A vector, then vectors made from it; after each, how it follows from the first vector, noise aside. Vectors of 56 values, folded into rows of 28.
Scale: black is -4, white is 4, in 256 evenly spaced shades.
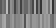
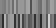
reversed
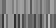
reversed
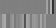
partly zeroed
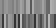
reversed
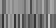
reversed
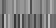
reversed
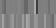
partly zeroed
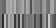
reversed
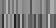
reversed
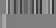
partly zeroed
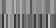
reversed
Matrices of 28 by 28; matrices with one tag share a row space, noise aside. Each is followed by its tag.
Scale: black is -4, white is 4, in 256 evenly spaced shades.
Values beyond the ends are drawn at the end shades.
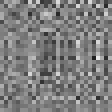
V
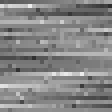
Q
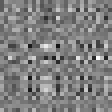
V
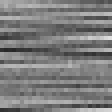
Q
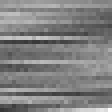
Q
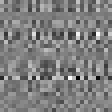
V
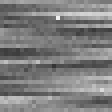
Q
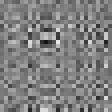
V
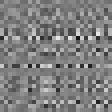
V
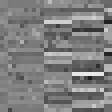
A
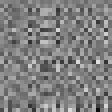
V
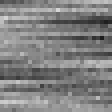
Q
